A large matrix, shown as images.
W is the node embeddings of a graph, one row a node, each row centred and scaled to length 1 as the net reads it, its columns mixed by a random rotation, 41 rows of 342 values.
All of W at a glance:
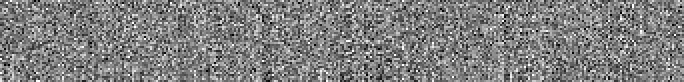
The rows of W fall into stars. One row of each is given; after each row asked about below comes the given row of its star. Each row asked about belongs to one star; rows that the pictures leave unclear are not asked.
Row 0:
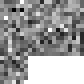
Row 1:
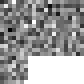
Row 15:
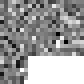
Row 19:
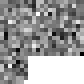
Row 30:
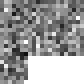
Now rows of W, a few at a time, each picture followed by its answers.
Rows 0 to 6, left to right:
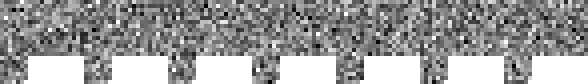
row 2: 30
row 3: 30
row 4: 1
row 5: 1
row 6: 30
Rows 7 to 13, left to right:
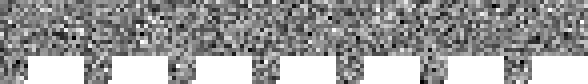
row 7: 19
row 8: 15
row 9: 1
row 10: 15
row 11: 0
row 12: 1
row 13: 19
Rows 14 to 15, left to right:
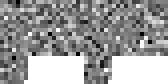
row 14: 1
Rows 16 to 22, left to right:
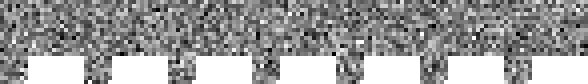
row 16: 19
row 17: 15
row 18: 1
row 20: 30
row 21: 19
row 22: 0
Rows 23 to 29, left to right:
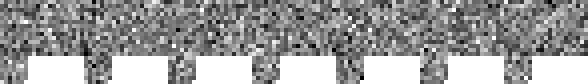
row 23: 0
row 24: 0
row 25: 1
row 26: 30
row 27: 0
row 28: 1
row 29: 0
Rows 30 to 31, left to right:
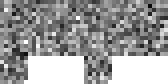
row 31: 19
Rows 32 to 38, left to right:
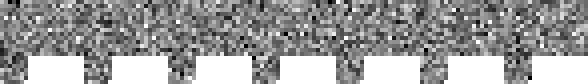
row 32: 0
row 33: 15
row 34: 19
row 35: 19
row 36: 0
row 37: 15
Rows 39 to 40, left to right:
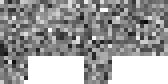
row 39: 0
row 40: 15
